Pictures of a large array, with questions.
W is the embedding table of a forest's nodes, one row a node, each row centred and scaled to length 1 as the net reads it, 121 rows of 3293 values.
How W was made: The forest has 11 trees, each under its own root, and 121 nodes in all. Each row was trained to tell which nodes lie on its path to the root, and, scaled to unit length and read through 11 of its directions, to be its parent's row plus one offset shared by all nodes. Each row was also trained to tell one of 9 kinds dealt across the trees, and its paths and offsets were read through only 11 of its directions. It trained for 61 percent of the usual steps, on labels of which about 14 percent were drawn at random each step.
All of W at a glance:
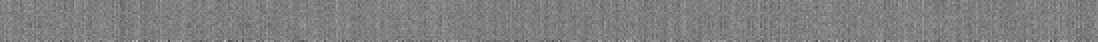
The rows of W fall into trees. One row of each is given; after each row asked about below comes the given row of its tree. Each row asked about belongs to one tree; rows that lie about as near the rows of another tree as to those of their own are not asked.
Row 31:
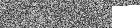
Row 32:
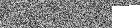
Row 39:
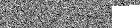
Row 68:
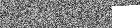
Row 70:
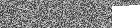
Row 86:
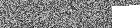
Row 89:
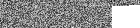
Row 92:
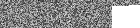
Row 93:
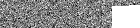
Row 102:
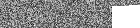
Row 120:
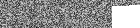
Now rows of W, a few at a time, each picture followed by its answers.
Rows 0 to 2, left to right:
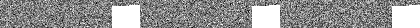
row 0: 39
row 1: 86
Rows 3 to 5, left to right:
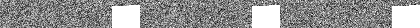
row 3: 68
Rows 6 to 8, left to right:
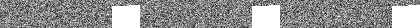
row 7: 93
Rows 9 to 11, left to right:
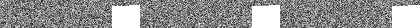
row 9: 39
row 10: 93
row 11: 93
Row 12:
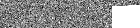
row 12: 31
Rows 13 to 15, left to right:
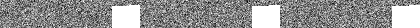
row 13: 68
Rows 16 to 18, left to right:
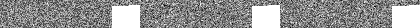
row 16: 92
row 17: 31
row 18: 86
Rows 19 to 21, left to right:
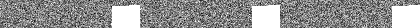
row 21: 120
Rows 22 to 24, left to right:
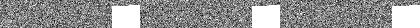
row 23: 86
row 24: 39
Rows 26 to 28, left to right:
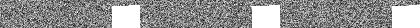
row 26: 31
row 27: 32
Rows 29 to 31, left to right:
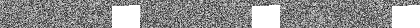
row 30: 89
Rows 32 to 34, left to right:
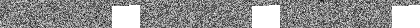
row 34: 92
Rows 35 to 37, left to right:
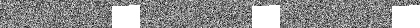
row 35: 102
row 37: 31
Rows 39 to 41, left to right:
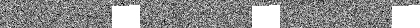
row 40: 70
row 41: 92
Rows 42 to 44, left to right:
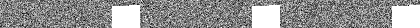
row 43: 32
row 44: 120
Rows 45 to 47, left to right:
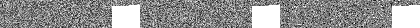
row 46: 102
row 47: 93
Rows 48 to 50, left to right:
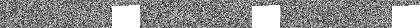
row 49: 92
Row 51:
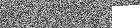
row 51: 93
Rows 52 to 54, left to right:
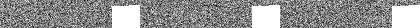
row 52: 86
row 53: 92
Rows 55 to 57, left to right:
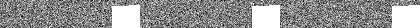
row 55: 86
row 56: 32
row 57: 31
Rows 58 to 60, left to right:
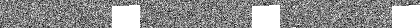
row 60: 93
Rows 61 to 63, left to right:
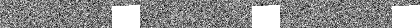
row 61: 32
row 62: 92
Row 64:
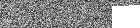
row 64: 32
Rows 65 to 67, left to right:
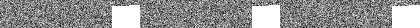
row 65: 39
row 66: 93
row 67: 86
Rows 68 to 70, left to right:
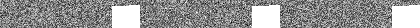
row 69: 86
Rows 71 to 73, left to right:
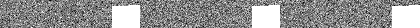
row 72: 93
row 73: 92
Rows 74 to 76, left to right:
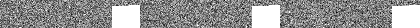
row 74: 93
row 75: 92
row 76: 31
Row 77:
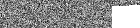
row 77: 31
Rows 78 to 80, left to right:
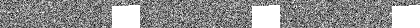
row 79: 92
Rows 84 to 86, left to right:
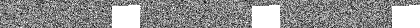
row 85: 31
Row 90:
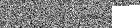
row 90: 39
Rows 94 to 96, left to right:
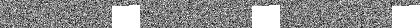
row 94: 31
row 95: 86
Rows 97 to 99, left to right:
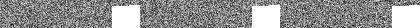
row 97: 32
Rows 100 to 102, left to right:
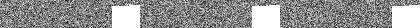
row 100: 32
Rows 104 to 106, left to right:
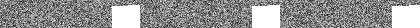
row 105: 86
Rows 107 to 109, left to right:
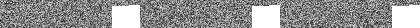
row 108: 70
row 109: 39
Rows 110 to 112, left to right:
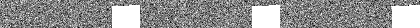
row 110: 32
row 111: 86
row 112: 32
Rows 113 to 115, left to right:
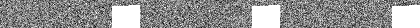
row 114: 93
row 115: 31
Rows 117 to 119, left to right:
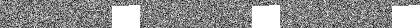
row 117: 92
